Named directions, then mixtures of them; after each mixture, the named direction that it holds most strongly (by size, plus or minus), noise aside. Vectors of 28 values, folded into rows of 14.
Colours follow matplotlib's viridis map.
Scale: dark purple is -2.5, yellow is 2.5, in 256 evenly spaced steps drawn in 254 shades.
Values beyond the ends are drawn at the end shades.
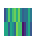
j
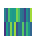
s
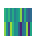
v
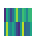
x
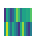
x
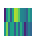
j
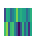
x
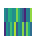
s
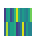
x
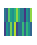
s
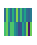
v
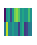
x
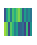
v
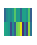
j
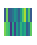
s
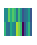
j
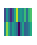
x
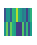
x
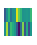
x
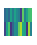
v
